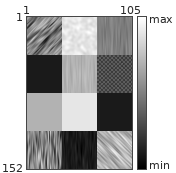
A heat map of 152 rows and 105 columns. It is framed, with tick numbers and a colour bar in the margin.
It is made of 4 by 3 panels. Panel 1,1: middling, slanting up to the right, strong in contrast. Panel 1,2: very high, blotchy, faint in contrast. Panel 1,3: middling, streaked downward, faint in contrast. Panel 2,1: very low, flat. Panel 2,2: high, streaked downward, faint in contrast. Panel 2,3: low, checkered. Panel 3,1: high, flat. Panel 3,2: very high, flat. Panel 3,3: very low, flat. Panel 4,1: middling, streaked downward, strong in contrast. Panel 4,2: very low, streaked downward, faint in contrast. Panel 4,3: high, slanting down to the right.
